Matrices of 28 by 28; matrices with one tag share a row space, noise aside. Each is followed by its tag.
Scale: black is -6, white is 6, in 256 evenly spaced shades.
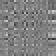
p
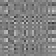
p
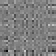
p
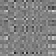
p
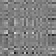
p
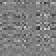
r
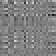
p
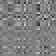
r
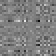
r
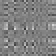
p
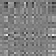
p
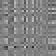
p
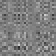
r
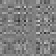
r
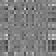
p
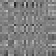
p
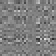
r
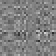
r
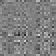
r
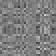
r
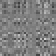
r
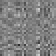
r
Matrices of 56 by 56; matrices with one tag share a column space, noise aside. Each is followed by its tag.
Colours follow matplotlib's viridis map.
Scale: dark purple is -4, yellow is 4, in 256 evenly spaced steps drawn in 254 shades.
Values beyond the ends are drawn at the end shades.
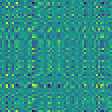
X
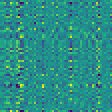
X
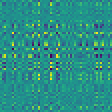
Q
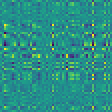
Q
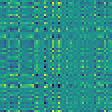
X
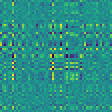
Q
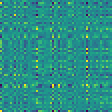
X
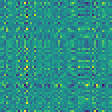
X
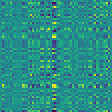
X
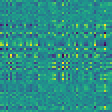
Q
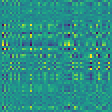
Q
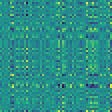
X
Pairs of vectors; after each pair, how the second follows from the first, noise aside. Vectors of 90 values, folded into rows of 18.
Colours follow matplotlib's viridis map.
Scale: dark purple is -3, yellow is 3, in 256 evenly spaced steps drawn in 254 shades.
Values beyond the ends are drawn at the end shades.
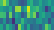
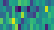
negated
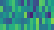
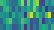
negated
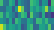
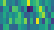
shuffled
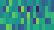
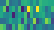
negated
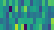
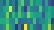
negated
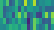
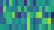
negated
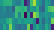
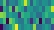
shuffled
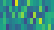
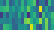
shuffled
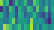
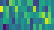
negated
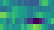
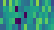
shuffled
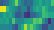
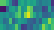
negated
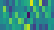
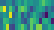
shuffled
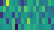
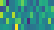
negated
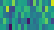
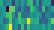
negated
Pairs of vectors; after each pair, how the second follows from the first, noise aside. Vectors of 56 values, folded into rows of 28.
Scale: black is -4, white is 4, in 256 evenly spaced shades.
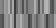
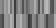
copied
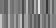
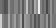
copied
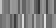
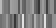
copied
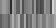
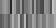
copied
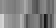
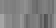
shrunk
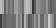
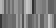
copied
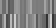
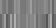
shrunk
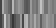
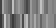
copied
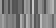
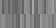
shrunk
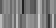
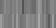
shrunk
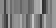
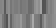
shrunk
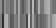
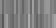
shrunk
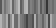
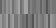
shrunk
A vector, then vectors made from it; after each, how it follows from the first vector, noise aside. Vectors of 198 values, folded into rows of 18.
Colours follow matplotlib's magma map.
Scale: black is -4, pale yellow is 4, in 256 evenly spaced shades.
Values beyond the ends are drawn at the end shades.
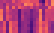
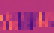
partly zeroed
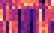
scaled up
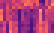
copied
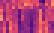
copied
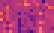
partly zeroed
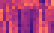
copied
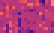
partly zeroed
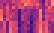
copied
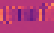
partly zeroed
